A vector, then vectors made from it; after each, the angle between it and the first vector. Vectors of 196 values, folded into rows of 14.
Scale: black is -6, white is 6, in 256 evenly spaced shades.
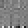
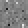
orthogonal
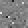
orthogonal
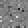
partly aligned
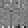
nearly parallel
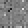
partly opposed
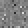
partly opposed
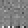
nearly parallel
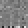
nearly opposite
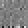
nearly opposite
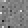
orthogonal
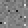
orthogonal
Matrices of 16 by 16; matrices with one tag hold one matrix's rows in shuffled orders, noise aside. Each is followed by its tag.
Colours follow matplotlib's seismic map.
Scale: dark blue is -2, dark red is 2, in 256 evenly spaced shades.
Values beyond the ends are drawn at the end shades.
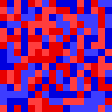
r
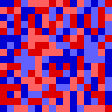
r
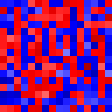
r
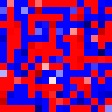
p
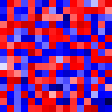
p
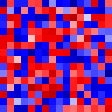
p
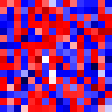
r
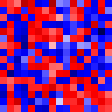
p
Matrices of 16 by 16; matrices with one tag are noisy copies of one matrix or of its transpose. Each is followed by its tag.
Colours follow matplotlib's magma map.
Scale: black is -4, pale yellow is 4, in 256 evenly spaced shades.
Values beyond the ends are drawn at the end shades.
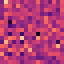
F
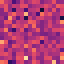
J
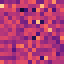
F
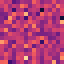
J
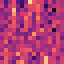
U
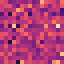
J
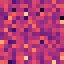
J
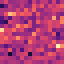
U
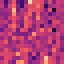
U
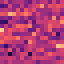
U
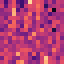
U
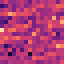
U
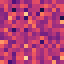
J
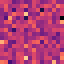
J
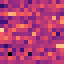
U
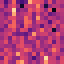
U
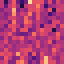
U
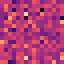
J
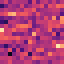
U
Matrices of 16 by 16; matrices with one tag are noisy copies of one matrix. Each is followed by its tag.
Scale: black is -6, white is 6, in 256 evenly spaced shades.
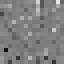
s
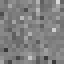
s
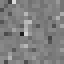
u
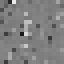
u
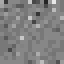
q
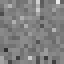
s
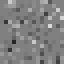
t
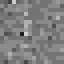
u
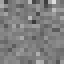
q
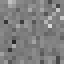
t
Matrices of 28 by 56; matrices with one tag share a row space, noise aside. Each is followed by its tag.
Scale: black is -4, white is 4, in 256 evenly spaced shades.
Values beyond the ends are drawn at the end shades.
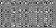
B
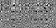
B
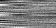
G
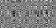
B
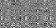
B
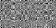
B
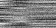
G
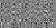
B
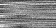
G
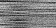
G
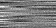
G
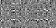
B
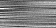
G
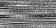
G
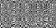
B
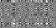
B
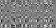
B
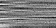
G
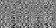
B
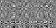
B
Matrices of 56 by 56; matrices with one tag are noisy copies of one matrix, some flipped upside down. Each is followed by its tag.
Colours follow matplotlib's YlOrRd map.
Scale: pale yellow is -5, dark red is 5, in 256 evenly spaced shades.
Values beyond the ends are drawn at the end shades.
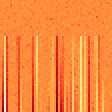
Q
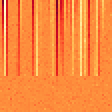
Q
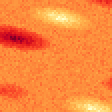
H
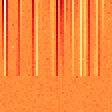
Q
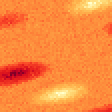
H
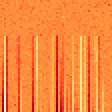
Q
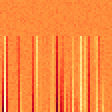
Q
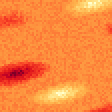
H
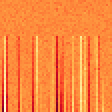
Q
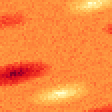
H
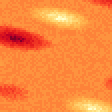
H
